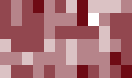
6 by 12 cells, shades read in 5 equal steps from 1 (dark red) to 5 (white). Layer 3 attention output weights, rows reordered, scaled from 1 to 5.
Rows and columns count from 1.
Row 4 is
4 2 2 2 4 3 4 3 3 4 3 2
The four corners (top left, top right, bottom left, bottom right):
2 3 4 1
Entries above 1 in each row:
10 11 12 12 11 10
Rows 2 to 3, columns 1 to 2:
2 3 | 2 2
